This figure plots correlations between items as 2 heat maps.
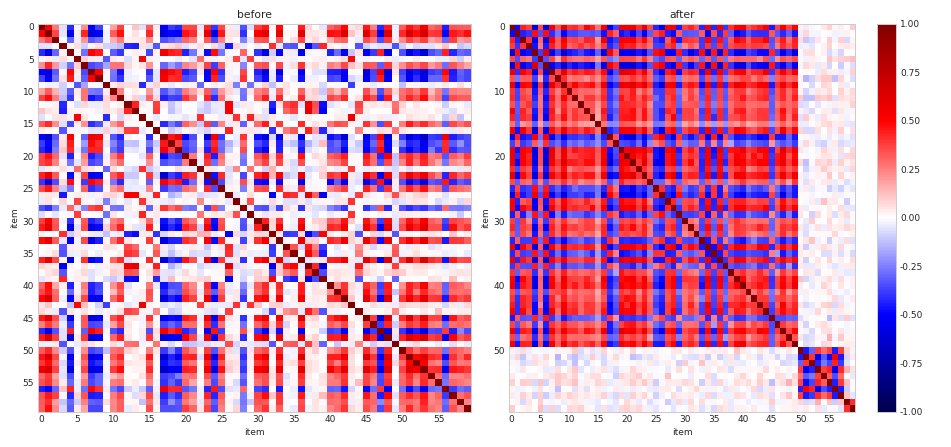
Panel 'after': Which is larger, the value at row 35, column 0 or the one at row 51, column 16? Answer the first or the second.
the second
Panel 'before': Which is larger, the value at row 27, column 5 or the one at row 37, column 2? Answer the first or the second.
the first
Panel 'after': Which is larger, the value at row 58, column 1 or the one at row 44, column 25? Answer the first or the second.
the first
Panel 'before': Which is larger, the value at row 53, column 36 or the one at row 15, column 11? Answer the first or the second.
the first
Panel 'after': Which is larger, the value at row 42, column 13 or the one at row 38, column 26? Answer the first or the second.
the first
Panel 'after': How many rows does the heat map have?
60
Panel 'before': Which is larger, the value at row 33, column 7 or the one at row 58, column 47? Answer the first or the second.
the second
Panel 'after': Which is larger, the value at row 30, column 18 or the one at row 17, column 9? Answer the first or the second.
the first
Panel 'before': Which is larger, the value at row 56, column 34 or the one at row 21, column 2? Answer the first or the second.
the second
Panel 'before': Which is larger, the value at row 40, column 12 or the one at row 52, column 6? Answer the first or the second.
the second
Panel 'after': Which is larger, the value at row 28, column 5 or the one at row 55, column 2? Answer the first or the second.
the first
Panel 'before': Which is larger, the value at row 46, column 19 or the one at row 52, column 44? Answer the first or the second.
the second
